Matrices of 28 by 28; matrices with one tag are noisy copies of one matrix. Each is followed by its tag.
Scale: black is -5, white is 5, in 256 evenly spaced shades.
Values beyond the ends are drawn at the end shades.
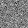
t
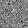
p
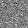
t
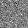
t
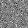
t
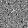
p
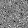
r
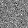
t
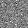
t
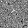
p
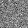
t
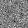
r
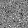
r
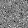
r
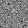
p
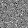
t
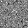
p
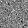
p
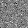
t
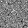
p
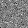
t
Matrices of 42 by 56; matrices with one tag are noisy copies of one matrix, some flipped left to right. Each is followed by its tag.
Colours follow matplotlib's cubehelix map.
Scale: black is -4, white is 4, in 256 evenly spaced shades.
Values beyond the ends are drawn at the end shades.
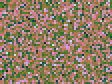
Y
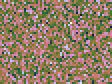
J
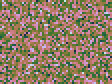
Y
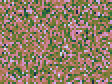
J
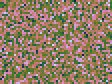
Y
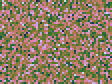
Y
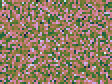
Y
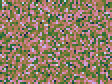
Y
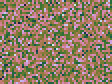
Y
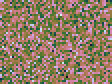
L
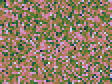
L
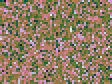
L
